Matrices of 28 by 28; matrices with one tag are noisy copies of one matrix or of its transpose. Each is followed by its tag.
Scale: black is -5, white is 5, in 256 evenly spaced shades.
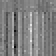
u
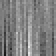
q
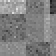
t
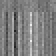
u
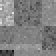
t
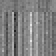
u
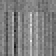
u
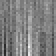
q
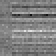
u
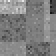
t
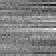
q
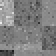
t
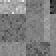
t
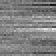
q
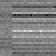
u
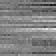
q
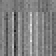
u
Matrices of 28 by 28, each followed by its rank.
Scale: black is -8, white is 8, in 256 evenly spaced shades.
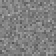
full rank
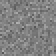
full rank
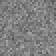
full rank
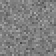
full rank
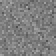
full rank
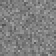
full rank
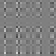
one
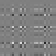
one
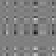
one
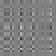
one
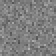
full rank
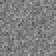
full rank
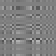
one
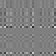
one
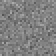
full rank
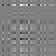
one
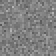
full rank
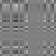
one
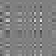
one
